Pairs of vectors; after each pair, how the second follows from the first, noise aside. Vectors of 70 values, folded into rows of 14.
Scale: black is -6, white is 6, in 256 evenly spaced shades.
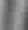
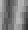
scaled up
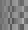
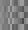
negated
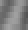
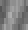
reversed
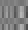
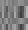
negated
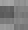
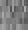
shuffled
